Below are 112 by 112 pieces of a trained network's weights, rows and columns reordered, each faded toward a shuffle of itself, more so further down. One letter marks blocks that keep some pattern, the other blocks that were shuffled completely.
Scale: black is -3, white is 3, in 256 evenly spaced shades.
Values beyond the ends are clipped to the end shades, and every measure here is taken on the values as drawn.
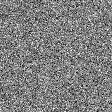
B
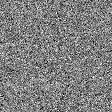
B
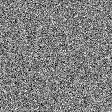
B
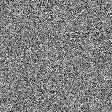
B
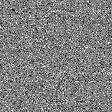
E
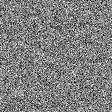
E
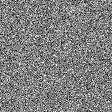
B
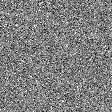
B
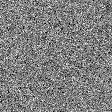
B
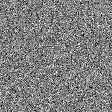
B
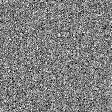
E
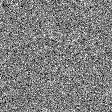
B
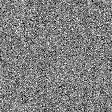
E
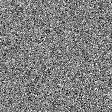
B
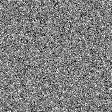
B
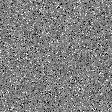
B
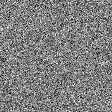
B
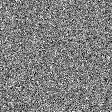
B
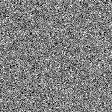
E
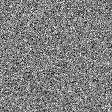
B
